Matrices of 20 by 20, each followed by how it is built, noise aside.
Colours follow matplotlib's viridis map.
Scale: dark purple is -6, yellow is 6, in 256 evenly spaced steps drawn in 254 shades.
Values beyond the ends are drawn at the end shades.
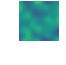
smooth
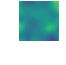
smooth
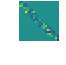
banded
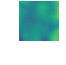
smooth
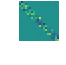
banded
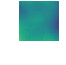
smooth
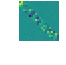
banded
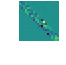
banded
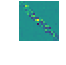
banded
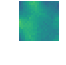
smooth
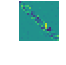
banded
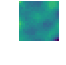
smooth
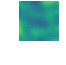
smooth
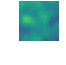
smooth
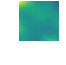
smooth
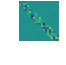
banded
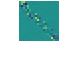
banded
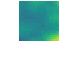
smooth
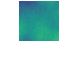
smooth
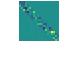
banded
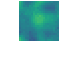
smooth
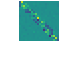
banded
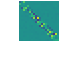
banded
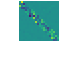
banded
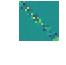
banded
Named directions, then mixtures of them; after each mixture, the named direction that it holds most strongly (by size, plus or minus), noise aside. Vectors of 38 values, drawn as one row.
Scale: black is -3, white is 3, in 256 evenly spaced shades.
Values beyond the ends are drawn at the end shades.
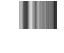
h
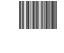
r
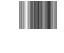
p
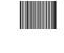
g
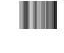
h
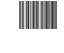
r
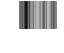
p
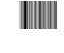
r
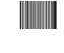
g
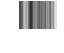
h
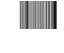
g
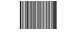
g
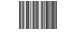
r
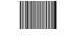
g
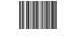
r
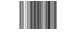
p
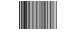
g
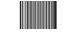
g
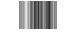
p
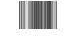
p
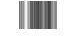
p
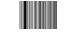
r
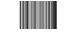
g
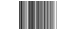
h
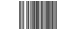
r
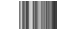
h
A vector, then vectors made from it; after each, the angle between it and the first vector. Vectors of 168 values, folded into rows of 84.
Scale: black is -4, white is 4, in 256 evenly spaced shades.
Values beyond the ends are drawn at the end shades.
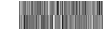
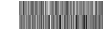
orthogonal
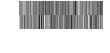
orthogonal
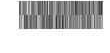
partly aligned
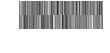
nearly parallel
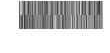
partly aligned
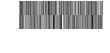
nearly opposite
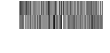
nearly opposite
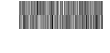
partly aligned
